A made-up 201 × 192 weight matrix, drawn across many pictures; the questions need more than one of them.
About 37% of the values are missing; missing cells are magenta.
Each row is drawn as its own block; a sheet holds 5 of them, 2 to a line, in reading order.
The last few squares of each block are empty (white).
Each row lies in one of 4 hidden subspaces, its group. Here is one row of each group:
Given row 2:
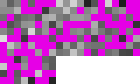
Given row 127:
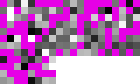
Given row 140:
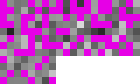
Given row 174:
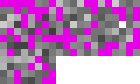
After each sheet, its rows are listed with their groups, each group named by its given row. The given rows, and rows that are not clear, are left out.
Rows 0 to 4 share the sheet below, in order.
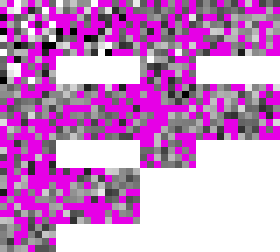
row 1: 2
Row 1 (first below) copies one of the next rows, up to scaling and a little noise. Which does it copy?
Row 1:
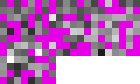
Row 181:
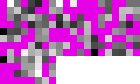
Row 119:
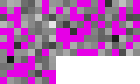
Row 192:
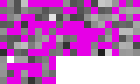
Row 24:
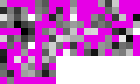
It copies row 192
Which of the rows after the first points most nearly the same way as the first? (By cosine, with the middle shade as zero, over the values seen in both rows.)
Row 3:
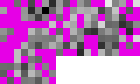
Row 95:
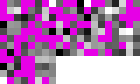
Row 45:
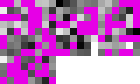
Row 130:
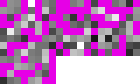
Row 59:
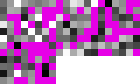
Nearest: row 45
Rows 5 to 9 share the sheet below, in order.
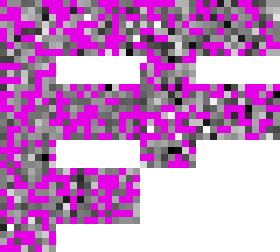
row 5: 174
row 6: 2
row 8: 140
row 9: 174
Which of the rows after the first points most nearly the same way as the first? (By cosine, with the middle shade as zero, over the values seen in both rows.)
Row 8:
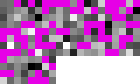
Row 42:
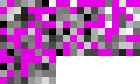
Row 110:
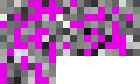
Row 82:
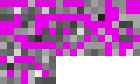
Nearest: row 82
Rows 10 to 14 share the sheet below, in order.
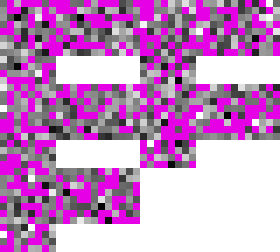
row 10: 127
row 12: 140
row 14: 127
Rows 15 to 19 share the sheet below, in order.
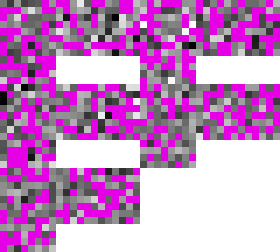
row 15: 140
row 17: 140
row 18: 174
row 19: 140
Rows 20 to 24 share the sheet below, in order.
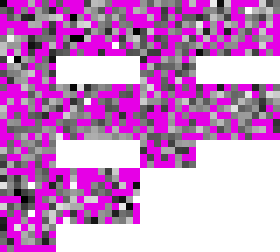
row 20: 2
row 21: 174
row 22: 174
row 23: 174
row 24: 2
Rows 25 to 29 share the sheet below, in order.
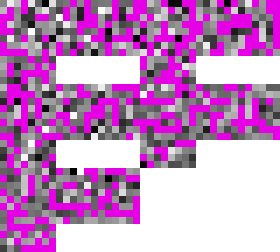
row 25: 127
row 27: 127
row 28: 140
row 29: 174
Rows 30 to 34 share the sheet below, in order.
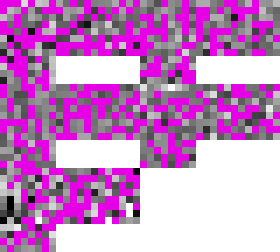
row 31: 127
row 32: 127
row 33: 140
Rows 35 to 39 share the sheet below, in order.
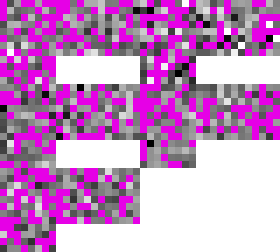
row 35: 140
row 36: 127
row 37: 174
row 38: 174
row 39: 127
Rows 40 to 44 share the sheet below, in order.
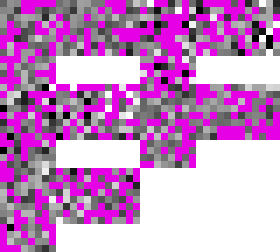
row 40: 174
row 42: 174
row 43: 140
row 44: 174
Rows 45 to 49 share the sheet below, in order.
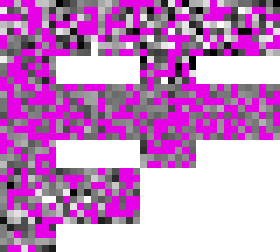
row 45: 2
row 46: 127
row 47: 127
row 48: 127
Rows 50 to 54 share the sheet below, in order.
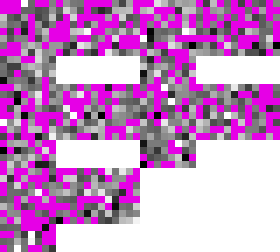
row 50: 2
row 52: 127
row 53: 2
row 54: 140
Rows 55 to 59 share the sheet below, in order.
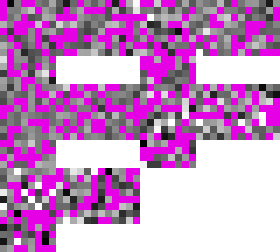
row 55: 2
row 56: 174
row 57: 140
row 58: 127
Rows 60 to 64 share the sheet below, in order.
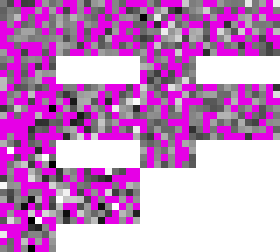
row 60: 140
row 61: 127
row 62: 2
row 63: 140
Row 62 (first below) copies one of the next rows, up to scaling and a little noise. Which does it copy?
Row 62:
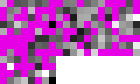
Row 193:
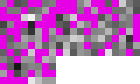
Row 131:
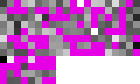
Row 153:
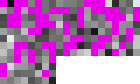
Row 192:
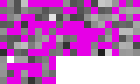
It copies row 153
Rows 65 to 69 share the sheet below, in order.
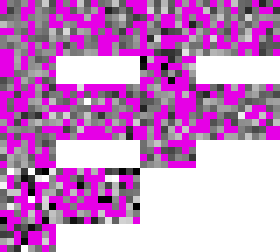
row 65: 174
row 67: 174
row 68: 140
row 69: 127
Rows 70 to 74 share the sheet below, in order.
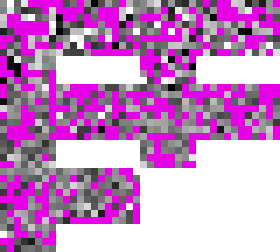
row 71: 127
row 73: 140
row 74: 127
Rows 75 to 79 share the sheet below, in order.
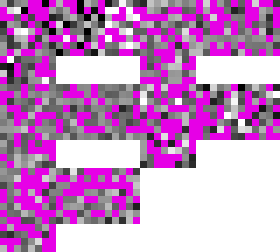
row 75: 174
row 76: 2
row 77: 174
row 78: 140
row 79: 174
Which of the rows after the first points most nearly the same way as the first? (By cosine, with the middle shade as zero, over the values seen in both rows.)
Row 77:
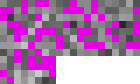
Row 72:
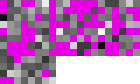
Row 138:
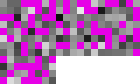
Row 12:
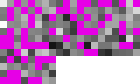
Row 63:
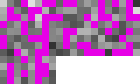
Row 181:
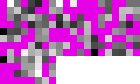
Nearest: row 63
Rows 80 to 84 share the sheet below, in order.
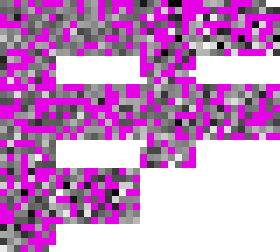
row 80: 127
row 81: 140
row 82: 174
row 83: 127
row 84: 140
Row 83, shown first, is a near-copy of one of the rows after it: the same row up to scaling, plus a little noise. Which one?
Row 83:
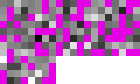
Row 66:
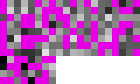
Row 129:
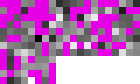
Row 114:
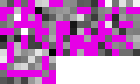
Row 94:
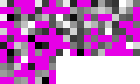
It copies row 129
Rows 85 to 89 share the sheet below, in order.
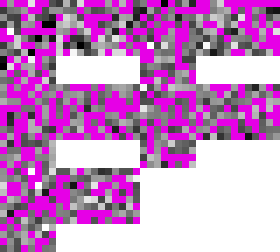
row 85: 2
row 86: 140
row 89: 140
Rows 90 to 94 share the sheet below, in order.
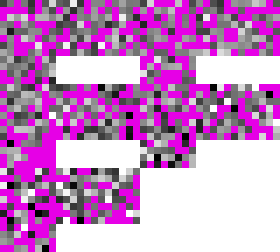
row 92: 174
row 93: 174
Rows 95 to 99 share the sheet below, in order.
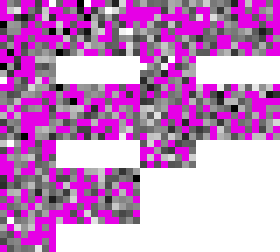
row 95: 174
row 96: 127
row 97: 2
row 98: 174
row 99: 140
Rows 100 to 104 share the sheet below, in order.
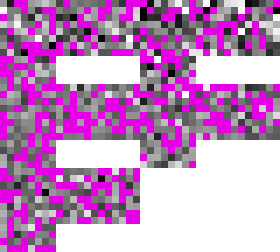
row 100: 2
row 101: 140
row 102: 174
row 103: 140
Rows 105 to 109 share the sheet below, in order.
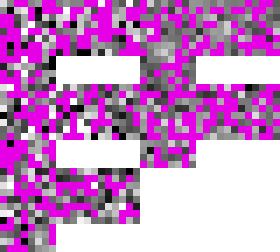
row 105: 127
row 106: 2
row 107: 2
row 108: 140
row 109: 127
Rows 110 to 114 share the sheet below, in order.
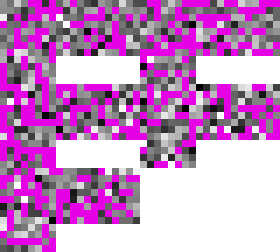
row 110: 127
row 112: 174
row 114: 127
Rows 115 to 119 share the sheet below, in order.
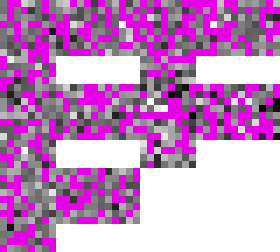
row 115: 174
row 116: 174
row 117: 127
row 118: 140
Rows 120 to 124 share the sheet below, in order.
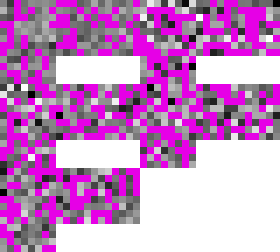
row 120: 2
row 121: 127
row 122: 140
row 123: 2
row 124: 140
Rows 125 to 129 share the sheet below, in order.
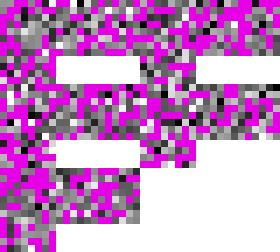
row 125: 174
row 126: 174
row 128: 127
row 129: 127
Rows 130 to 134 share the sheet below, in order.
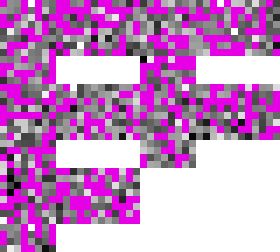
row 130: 140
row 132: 174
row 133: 127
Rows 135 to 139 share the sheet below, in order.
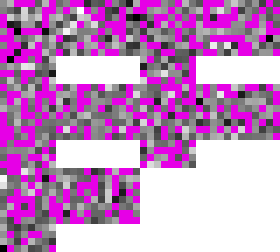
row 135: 174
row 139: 140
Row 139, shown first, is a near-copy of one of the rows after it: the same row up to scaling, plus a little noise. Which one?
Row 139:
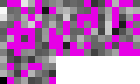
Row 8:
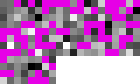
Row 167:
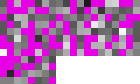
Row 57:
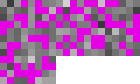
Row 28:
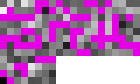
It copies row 28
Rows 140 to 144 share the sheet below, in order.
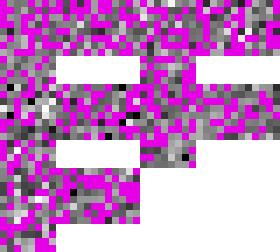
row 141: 140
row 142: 2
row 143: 2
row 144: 174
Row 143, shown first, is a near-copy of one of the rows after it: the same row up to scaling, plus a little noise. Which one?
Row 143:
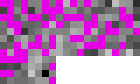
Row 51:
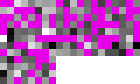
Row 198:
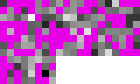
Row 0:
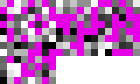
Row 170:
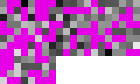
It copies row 198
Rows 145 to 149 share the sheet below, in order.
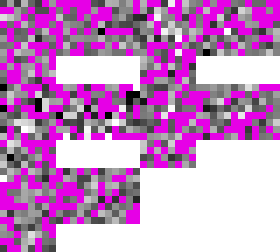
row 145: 140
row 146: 127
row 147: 140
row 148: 127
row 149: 140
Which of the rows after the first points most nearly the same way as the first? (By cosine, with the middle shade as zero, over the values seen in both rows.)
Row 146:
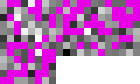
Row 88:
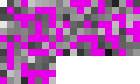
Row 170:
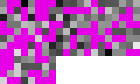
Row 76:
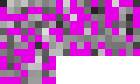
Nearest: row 170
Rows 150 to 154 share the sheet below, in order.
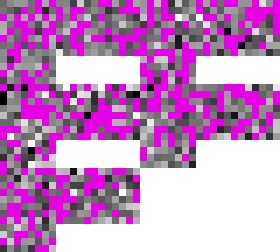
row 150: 174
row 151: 127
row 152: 140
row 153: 2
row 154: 174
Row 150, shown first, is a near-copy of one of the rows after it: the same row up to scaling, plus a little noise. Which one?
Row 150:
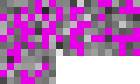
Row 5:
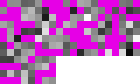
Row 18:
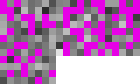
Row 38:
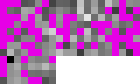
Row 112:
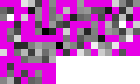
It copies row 18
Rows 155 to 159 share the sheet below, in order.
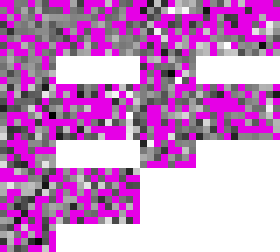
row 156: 140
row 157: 174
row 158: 174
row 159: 174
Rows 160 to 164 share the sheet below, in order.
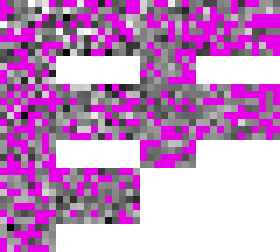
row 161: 140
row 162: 140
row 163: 2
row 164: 2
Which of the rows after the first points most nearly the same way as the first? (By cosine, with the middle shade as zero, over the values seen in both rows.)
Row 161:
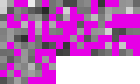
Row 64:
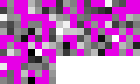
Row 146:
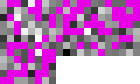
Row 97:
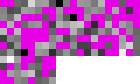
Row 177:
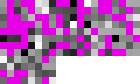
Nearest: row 146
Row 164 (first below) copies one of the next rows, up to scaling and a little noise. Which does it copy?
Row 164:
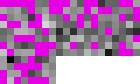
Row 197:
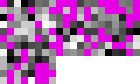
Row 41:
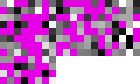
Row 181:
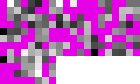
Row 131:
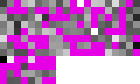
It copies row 197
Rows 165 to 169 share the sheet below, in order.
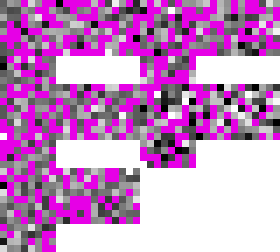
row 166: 140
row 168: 174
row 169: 140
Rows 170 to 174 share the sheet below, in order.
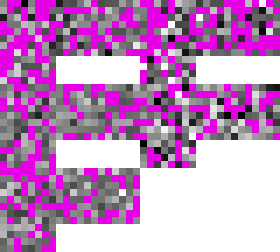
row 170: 2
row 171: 127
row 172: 174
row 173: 127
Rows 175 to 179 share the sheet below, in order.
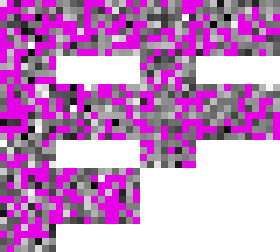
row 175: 2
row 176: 174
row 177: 2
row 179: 127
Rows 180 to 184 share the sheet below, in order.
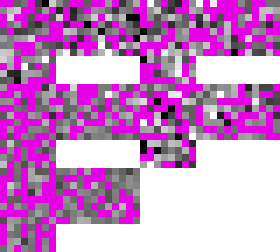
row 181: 2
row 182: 174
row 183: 127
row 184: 127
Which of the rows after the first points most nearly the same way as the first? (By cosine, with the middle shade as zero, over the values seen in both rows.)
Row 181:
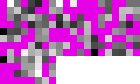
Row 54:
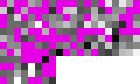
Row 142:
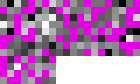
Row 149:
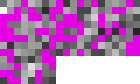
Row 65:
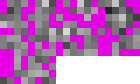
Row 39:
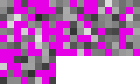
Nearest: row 149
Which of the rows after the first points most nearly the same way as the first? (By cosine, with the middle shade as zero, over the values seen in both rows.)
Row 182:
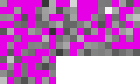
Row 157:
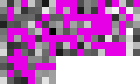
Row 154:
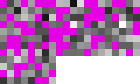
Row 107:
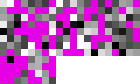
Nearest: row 157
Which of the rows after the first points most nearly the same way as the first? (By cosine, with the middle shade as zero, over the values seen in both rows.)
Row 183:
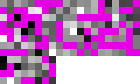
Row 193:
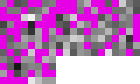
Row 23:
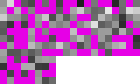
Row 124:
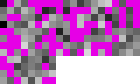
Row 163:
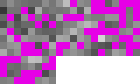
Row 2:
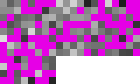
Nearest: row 163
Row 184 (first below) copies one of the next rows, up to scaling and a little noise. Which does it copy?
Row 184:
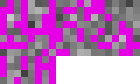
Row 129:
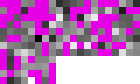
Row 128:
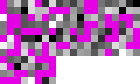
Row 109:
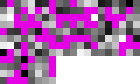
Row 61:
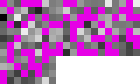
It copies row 109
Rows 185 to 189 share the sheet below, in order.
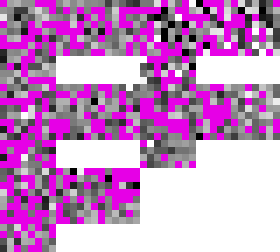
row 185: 127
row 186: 127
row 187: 127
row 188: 174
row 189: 174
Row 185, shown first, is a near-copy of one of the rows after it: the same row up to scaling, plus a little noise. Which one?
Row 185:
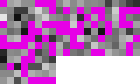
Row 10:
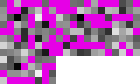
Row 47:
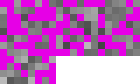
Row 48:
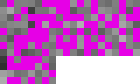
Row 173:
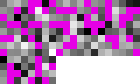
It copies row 173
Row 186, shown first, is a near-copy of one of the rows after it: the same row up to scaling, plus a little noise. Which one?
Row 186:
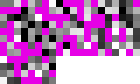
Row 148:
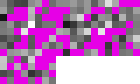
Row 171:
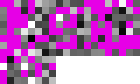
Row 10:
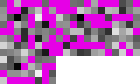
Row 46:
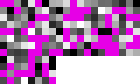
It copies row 10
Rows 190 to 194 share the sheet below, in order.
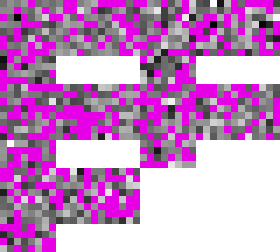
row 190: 127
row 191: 174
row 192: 2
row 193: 2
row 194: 174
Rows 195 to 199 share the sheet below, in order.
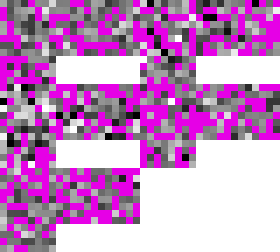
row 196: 2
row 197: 2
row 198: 2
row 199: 174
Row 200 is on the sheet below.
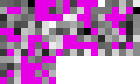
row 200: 140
